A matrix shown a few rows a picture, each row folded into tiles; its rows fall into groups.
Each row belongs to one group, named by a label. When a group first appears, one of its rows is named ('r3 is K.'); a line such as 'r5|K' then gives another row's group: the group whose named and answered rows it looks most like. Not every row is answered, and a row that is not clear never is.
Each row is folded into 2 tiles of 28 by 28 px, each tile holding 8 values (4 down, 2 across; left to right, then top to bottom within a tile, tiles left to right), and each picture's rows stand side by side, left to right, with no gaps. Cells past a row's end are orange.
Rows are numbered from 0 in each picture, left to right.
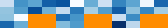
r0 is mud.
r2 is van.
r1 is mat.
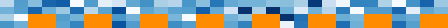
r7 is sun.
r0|mud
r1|mat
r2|sun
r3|mud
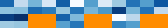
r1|mat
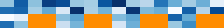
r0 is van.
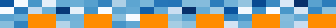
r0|mat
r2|mud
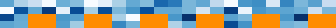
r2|mud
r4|sun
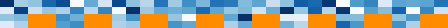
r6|sun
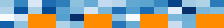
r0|van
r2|mud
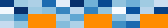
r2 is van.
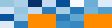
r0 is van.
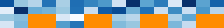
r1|van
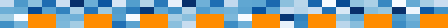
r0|mud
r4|mud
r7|sun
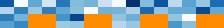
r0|mat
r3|mud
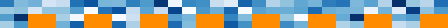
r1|van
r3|sun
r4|sun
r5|mud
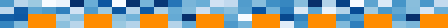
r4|mud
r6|mat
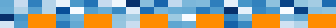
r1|sun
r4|sun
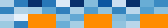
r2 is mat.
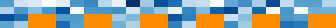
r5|sun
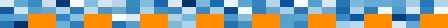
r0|sun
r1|mat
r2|van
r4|sun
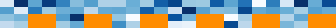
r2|mud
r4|van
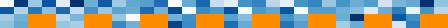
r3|sun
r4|sun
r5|sun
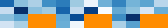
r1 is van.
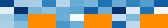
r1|mud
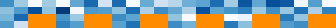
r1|sun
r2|mat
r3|mud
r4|van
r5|mat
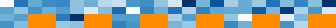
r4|mud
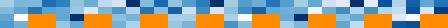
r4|mud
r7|van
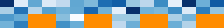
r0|mat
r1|mud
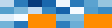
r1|sun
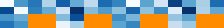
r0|sun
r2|mat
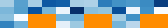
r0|mud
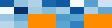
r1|mat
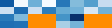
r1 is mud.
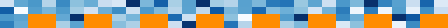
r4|mud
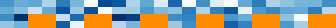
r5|mud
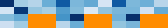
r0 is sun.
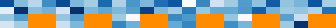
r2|mud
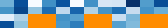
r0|van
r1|mat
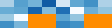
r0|mud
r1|sun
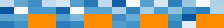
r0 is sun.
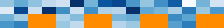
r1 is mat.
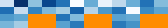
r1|mat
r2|sun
